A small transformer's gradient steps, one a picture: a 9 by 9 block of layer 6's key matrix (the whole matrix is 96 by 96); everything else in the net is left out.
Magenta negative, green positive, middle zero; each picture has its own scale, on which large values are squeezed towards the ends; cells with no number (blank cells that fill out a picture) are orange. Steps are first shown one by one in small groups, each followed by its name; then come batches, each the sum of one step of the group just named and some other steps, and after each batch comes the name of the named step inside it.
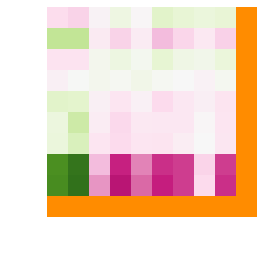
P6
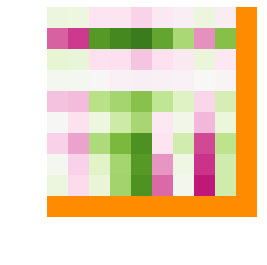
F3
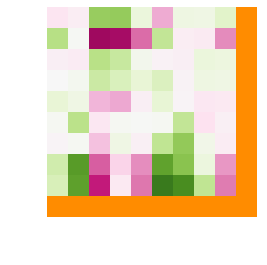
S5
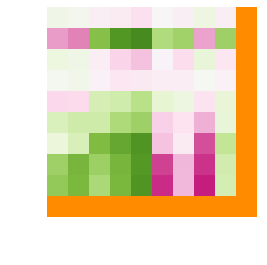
F3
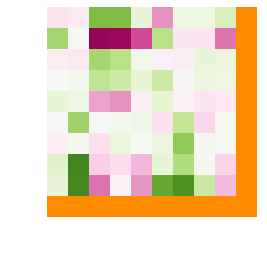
S5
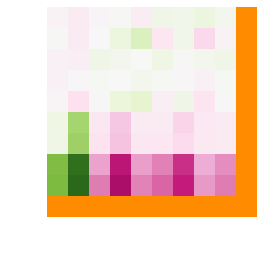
P6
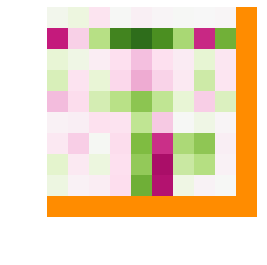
F3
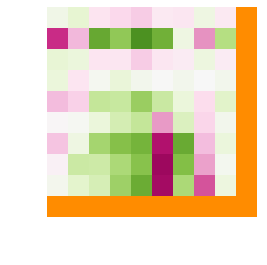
F3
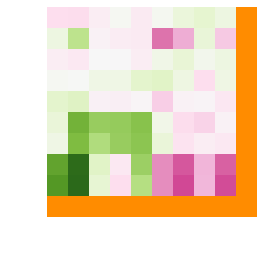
P6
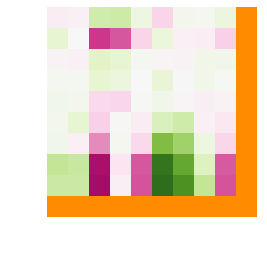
S5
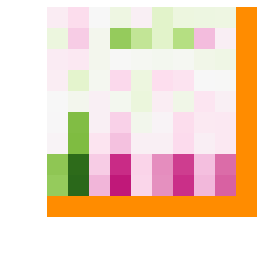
P6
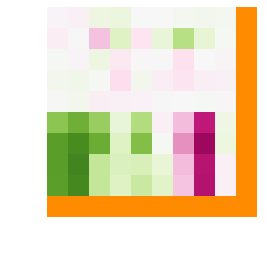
S5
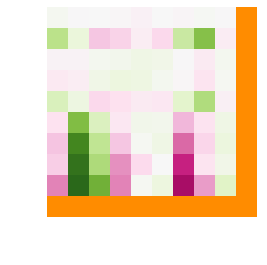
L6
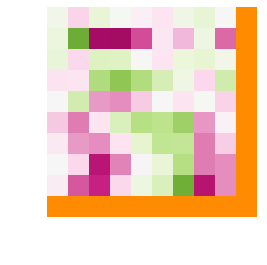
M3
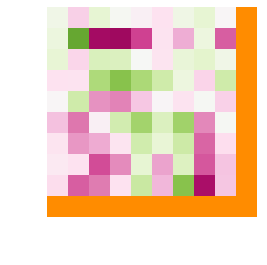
M3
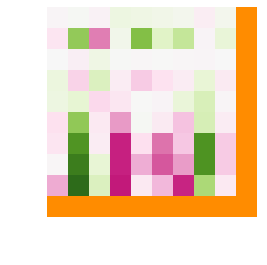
L6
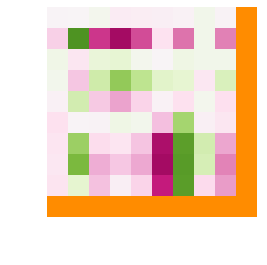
M3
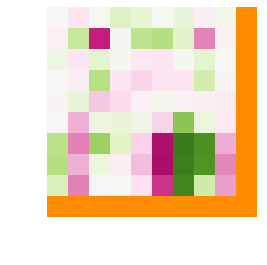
M3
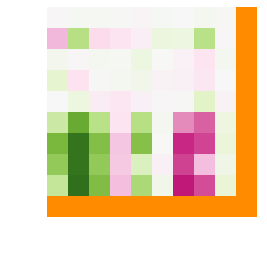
L6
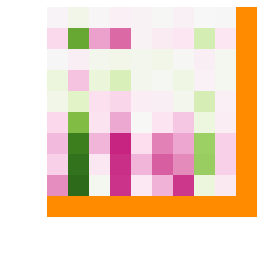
L6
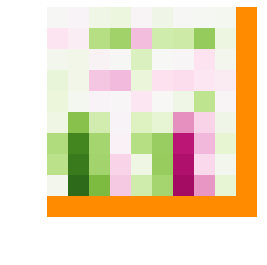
L6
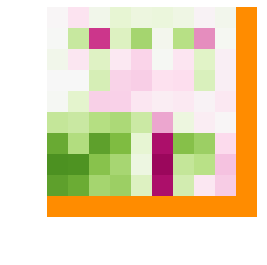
M3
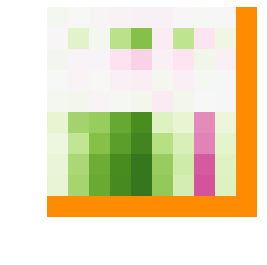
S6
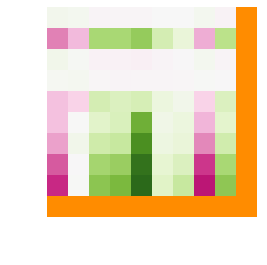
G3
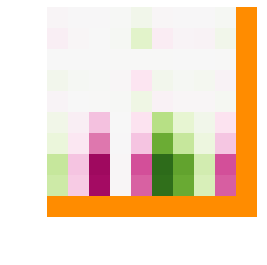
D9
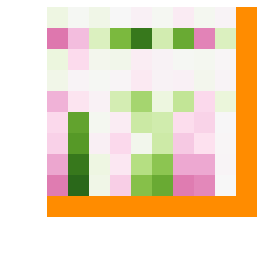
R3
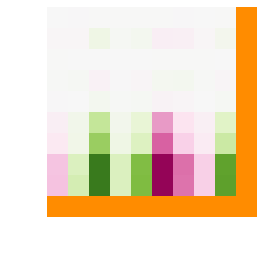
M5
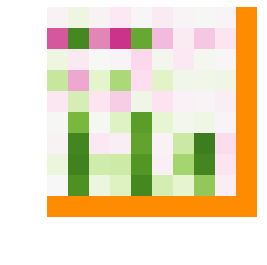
S6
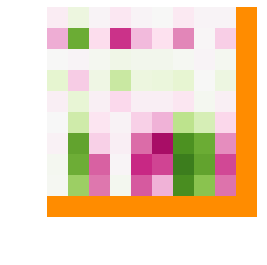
D9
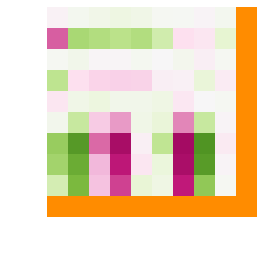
M5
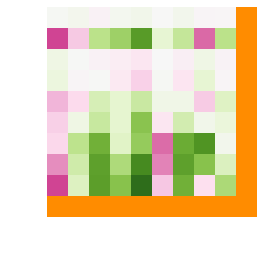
G3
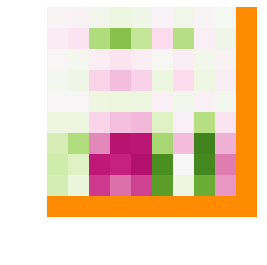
D9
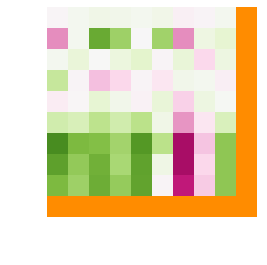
M5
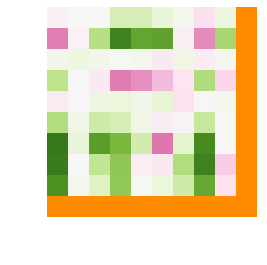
D9
